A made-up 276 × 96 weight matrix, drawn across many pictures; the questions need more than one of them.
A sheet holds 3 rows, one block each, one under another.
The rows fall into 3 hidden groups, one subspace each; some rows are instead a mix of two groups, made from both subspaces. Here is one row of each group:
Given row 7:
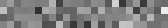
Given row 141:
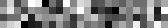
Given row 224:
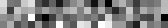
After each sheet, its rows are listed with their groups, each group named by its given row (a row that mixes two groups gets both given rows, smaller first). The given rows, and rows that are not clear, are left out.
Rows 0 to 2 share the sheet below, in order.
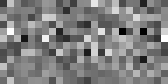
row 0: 7 and 224
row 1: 7
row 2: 7
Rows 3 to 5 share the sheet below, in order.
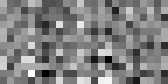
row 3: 141 and 224
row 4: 224
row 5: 224
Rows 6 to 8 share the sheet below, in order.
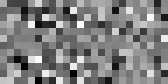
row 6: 141
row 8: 141
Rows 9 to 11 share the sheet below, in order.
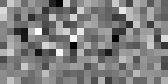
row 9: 141 and 224
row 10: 141
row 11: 7
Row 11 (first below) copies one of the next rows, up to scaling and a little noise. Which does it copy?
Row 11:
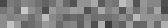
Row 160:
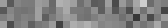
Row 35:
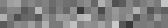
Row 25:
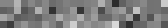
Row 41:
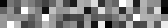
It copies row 41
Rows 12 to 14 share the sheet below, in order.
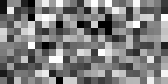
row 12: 224
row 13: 224
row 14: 224
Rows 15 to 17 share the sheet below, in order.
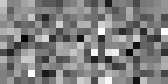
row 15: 224
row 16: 7
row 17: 224
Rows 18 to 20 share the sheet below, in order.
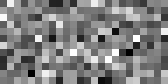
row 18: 7 and 224
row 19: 7
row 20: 224
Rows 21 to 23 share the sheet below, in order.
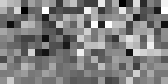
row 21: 7
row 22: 141
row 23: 7
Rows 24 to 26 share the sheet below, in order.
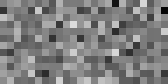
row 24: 7
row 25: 7
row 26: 224
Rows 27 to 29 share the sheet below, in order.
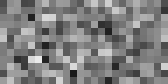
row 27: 224
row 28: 224
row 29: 141
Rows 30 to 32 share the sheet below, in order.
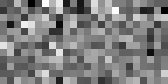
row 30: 141 and 224
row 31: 224
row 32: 224
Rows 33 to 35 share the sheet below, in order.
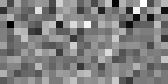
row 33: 7
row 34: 141
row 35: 7
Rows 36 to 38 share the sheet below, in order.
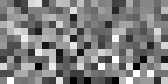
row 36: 141
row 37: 141
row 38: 7
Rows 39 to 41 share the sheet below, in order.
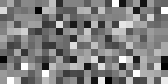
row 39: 7
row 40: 141
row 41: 7
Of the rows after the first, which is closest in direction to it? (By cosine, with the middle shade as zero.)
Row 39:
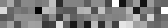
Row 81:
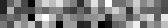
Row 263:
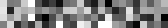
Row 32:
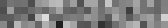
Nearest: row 263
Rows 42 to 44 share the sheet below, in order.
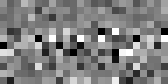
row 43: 7
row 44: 7
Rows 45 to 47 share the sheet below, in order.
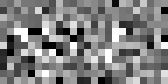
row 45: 7
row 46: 141
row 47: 224
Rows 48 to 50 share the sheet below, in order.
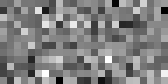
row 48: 7
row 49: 224
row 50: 224
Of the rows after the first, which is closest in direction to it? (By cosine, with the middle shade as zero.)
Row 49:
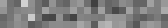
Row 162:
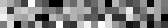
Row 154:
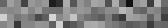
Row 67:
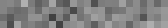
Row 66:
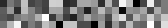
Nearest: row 67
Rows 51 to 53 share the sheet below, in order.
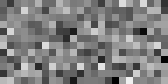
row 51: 7
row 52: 7
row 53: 7
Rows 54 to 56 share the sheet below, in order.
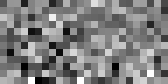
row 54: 224
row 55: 141 and 224
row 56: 141
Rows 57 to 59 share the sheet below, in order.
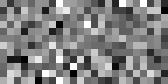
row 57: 7
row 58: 224
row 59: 141
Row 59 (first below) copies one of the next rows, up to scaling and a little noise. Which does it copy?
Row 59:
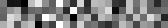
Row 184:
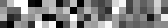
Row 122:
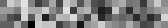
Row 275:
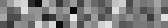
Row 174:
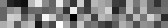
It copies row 174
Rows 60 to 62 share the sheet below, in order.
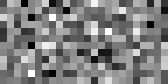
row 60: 224
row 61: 224
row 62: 224
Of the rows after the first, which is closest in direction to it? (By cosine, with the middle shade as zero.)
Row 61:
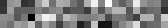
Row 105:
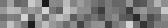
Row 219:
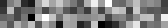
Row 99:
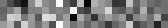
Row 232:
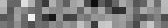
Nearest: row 219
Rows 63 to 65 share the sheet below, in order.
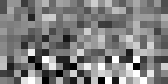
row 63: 224
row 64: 141
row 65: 7 and 141
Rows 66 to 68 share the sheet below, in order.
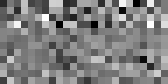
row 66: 7 and 224
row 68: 7
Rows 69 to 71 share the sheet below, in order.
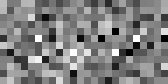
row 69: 224
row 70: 7
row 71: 141
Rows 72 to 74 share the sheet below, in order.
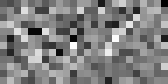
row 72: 7
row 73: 141
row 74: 141
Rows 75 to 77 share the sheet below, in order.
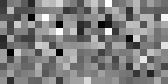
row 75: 224
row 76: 7 and 224
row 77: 7
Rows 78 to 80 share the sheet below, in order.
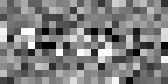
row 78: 7 and 141
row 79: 224
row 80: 7
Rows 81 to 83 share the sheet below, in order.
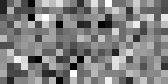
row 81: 224
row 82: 7
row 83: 141
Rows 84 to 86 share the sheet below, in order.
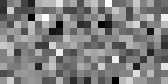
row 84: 224
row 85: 224
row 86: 7
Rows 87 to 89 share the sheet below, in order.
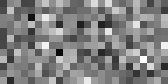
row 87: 224
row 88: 224
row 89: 7
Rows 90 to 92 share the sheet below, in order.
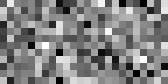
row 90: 7
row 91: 224
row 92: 7
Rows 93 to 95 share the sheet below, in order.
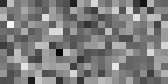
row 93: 7
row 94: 224
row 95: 141
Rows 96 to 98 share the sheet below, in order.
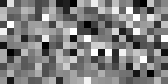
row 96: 7
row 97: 7
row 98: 7
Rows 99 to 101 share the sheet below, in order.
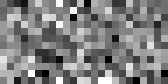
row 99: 141
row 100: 141
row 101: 224
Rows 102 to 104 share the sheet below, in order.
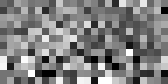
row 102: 7
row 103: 141
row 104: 224
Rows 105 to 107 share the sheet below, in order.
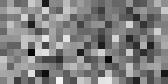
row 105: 141
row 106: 141
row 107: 224
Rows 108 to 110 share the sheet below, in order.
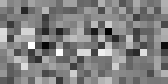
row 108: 7
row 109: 224
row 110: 141
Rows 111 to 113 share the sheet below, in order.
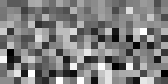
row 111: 141
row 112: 7
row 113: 141 and 224
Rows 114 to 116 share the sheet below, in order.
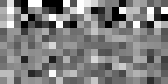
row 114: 141 and 224
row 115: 224
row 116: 224
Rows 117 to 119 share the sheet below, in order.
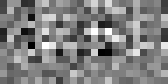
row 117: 224
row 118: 224
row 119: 141
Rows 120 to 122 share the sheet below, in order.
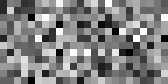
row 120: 224
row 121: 7
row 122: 141
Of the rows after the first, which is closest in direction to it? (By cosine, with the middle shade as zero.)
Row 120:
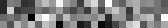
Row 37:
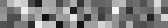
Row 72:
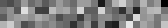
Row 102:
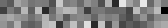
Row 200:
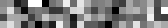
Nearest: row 102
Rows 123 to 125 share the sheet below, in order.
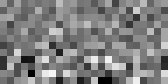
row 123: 7
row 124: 224
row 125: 224
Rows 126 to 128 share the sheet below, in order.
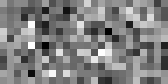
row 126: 141
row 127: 224
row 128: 224
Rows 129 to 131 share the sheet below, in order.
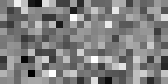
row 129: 141
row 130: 141
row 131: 224
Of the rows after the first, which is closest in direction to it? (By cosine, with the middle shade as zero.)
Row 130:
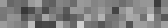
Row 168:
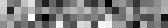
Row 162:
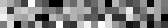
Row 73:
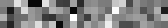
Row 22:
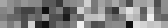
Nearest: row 22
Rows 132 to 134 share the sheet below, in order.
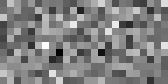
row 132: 7
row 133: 224
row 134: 224
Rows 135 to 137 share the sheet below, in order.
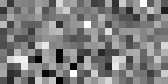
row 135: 7
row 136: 224
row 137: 141
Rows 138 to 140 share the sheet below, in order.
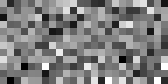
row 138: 7
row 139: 224
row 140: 7
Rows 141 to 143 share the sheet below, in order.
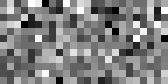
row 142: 7
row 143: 224
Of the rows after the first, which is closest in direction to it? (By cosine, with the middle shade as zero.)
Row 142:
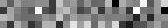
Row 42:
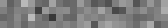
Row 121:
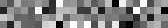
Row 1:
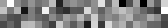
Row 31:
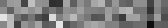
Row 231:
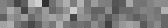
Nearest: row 121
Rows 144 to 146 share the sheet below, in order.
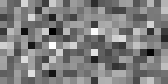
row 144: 224
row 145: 224
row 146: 224
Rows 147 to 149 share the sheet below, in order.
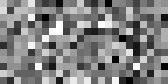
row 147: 224
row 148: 141 and 224
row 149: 7
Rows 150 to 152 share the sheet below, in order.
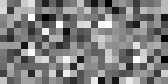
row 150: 224
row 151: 141
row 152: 7 and 224
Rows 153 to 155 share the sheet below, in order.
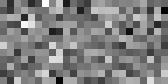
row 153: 141
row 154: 224
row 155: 224
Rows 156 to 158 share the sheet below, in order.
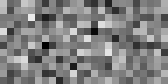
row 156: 224
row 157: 7 and 224
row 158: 141
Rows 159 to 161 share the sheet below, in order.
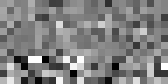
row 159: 224
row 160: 7
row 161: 141
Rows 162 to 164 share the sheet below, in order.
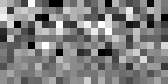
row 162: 224
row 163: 224
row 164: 7
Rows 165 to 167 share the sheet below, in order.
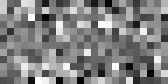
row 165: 224
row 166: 7
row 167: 141
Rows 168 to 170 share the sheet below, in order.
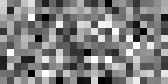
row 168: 224
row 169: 7
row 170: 224
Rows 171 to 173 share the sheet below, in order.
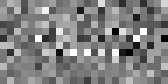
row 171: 7 and 141
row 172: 7
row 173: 7
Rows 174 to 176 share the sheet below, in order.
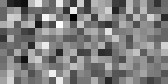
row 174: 141
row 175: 224
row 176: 141 and 224
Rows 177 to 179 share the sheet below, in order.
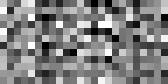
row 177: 224
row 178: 7 and 224
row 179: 224
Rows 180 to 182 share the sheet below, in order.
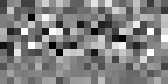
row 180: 224
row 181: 224
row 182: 7
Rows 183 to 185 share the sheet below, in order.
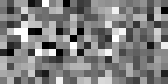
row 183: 141
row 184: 141
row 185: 224
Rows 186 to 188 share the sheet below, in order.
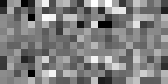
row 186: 224
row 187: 141
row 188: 224
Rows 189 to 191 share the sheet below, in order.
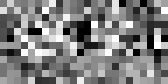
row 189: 7 and 141
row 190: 141
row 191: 141
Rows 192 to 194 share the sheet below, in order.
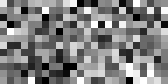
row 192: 7
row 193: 7 and 141
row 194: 141
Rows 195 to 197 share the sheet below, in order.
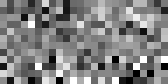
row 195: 141
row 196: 7
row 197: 7
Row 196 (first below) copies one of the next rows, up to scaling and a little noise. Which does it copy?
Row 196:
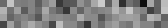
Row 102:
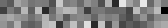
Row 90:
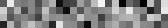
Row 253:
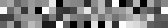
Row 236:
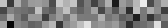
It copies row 90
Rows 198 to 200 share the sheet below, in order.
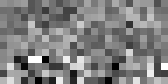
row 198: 141
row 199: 141
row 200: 141
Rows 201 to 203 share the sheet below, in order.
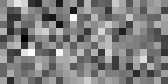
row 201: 141
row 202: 7 and 141
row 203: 7
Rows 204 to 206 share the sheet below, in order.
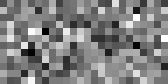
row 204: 7
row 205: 141
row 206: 141
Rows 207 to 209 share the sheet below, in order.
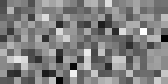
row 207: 224
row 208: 7
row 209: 141
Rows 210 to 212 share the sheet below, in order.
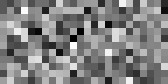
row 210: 7
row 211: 141
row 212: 141
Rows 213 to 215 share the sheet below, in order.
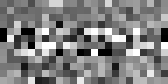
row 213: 224
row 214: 224
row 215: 141
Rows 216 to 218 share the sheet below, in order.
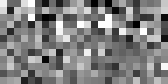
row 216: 224
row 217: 7
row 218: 141
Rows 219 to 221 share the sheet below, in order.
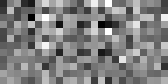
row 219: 224
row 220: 224
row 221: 7
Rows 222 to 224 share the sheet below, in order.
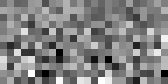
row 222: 141
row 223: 141 and 224
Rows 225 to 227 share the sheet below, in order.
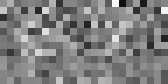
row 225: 7
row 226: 141
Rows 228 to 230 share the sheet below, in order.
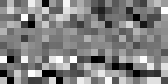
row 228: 141
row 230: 7 and 224
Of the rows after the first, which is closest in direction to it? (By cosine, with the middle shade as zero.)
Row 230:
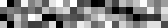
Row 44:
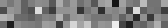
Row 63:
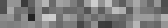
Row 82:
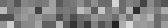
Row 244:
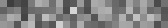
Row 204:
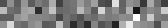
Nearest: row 44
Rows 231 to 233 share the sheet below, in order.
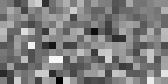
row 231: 141
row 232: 224
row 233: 224
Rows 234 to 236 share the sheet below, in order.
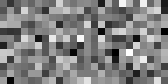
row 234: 7
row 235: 7
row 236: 7
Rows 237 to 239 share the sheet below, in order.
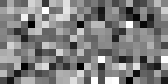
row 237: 141
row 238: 141
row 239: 7
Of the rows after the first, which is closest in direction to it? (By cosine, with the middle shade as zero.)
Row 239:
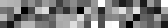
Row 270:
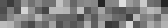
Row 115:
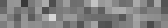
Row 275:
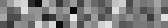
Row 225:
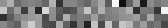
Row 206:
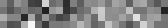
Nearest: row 225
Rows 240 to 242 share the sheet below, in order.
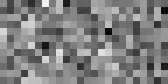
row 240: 141
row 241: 224
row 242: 141
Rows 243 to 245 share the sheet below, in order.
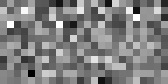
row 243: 7 and 224
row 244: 141
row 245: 224
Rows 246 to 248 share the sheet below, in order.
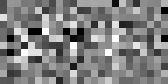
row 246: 7
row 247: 141
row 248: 141
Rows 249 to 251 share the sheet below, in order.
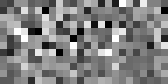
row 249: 7
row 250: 141
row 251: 141
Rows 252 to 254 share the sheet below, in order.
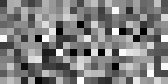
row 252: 141 and 224
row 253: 7
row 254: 141
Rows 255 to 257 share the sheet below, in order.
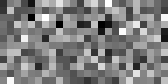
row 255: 224
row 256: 7
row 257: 7
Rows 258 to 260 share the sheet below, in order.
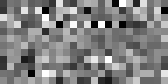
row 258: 7
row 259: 141
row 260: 224
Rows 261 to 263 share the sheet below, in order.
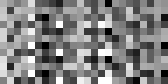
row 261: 224
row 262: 224
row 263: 224
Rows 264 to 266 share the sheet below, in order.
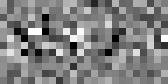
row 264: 7 and 224
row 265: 141
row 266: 141
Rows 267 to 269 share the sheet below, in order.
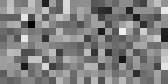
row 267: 141
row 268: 7
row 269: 7 and 141
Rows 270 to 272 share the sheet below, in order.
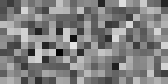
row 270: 7
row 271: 141
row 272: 141
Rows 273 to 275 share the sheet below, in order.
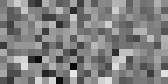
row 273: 141
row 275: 141
